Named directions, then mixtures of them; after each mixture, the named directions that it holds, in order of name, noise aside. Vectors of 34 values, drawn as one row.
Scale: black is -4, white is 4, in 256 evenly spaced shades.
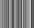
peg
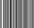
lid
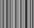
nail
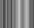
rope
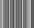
lid, peg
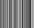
peg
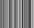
peg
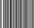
lid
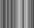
rope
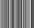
peg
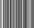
lid, peg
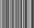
nail, peg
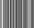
lid, peg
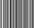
lid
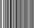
lid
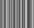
nail, peg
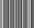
lid, peg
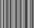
lid, nail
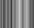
rope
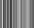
lid, rope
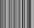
nail, peg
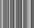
lid, peg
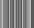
lid, peg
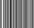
lid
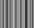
nail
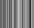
peg, rope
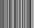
peg
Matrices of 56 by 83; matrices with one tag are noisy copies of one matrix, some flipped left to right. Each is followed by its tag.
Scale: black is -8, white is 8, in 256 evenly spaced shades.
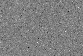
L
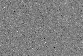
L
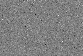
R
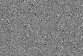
R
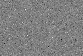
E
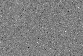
L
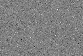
E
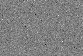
R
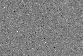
L
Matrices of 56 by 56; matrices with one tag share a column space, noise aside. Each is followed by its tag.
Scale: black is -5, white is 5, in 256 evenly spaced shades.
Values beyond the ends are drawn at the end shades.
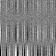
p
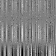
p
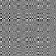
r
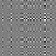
r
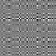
r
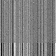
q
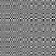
r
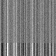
q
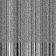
q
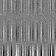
p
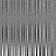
p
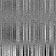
p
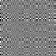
r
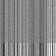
q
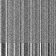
q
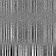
p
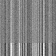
q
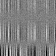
p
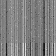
q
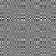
r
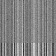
q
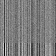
q
